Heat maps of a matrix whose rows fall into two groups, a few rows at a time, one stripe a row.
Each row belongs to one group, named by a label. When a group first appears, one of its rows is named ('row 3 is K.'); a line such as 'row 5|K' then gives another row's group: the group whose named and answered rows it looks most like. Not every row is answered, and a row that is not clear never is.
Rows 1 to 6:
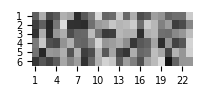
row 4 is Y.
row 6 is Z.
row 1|Y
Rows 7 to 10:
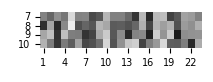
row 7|Z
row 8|Z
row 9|Z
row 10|Y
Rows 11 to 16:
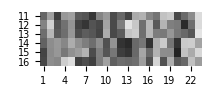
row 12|Y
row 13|Y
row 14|Z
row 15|Z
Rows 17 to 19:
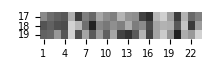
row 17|Z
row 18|Z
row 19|Z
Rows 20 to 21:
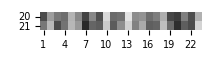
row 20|Y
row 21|Y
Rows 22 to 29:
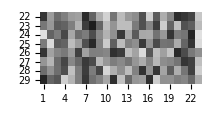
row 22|Y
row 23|Y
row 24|Y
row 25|Y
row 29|Z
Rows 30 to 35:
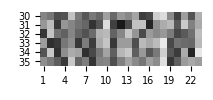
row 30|Z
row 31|Z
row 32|Y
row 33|Y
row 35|Y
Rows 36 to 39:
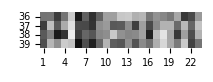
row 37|Z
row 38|Z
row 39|Z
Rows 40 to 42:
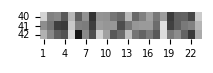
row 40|Y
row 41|Y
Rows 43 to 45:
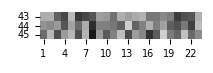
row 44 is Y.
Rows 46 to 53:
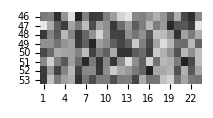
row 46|Y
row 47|Y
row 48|Z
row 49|Z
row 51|Y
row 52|Z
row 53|Z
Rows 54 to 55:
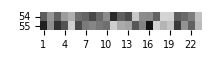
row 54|Z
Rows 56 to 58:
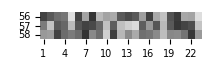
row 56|Z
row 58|Y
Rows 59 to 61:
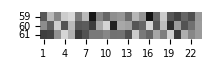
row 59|Z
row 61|Z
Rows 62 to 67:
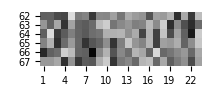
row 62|Z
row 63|Y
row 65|Y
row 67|Y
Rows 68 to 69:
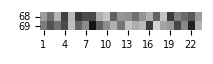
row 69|Z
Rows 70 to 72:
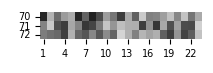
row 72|Y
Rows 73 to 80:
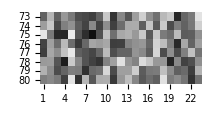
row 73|Z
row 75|Y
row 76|Z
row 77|Z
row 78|Y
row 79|Y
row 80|Y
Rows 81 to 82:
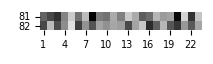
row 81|Z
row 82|Z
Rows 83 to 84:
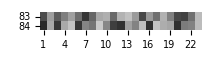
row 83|Y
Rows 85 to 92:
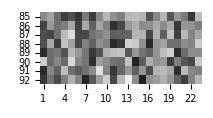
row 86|Z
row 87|Z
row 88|Z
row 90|Y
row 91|Z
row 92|Y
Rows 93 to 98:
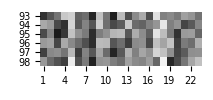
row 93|Z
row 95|Z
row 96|Z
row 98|Y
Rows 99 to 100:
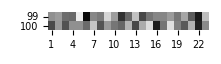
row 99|Y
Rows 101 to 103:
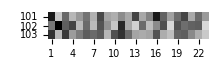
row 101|Z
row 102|Y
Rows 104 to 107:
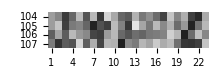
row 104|Y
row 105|Y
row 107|Y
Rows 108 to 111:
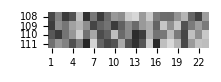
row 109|Z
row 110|Z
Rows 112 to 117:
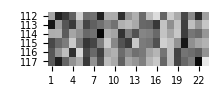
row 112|Y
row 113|Z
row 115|Z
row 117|Y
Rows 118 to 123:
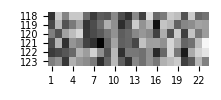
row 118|Z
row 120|Z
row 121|Z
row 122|Z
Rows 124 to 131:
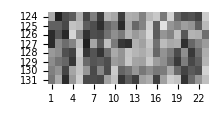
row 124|Y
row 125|Z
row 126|Z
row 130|Y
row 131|Z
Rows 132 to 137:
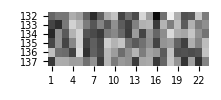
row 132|Z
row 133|Z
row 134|Z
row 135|Z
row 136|Y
